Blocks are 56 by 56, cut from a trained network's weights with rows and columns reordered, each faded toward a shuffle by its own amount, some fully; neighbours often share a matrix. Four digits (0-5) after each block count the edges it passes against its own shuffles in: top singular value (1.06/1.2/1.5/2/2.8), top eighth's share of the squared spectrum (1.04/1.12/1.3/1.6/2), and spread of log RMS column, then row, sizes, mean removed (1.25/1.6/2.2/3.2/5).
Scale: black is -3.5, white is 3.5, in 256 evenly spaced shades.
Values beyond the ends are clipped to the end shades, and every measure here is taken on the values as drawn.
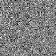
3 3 1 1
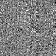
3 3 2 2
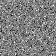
0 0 0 0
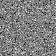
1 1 0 0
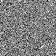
2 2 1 0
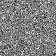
0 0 0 0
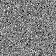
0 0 0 0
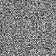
3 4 2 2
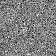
0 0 0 0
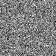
1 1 0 0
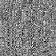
3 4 2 1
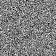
0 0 0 0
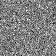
0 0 0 0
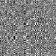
4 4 2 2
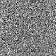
3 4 2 1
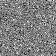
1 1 0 0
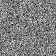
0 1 0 0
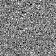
2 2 0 1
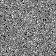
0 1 0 0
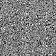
2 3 1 1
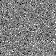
0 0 0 0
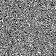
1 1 0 0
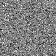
1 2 0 0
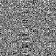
3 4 2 2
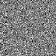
3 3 2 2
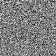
1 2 0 1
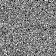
1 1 0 0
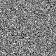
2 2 0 1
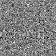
2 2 1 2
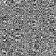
3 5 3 2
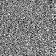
2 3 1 1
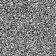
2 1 0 0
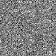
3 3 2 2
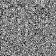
2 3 1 1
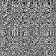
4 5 3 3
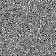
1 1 0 0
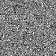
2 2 0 1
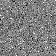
1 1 0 0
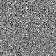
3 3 1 1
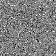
0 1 0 0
